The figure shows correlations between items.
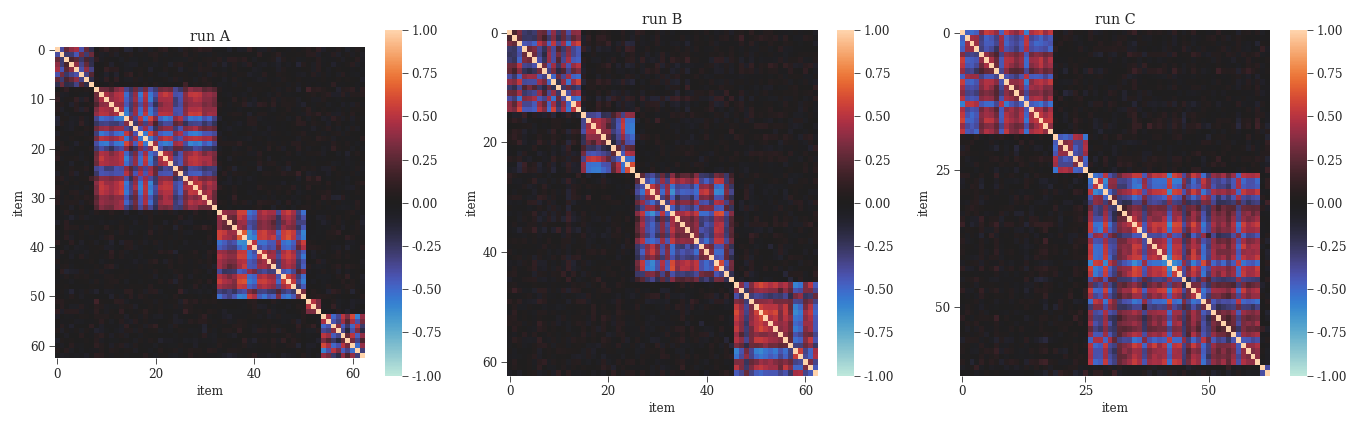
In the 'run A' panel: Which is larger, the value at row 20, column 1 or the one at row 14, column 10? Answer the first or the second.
the first
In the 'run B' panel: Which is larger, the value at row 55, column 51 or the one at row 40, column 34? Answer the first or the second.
the first
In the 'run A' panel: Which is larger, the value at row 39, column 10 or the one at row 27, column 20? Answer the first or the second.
the first
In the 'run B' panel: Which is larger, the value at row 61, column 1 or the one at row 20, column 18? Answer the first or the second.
the second
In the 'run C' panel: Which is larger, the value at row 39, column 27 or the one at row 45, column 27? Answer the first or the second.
the second
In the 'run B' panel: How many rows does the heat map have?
63
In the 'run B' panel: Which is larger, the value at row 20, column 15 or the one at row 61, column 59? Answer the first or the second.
the first
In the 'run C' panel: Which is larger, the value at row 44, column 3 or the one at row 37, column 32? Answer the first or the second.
the first
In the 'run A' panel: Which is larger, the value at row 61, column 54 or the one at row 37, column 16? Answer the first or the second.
the second
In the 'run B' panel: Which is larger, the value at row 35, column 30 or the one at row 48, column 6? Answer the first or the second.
the second
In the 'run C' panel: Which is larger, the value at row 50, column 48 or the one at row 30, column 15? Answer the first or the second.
the second
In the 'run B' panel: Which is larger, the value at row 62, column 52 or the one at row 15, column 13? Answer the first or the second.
the second
